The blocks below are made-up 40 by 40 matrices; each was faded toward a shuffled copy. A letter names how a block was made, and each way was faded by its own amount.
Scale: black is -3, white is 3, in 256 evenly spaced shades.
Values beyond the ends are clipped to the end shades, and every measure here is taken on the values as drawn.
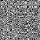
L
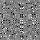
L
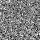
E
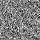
E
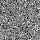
E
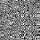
L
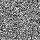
E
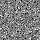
E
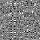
L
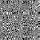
L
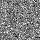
E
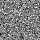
E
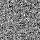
E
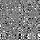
L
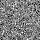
E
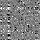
L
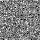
E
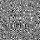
L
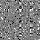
L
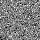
E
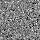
E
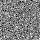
E
